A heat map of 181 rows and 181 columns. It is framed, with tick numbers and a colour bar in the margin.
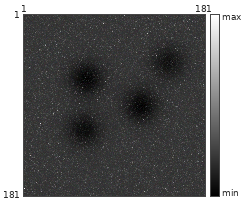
No single row or column stands out from its neighbours. The centre is the ninth with the lowest average. There is no overall slope. There are four dips. On average the colour sits 20% of the way up the scale.
